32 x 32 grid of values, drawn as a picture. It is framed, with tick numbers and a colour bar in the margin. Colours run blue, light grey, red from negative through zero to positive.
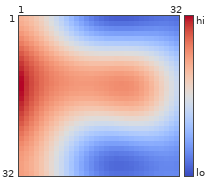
Slope: up to the left. Ninth with the highest average: middle left. Grain: smooth.
